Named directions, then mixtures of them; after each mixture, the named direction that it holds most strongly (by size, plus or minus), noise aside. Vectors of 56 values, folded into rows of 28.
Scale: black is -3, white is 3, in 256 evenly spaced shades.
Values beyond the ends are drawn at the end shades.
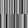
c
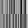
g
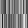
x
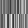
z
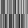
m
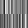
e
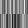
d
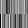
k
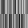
m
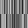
c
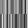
x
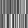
z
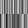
c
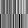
m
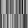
x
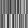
z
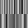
c
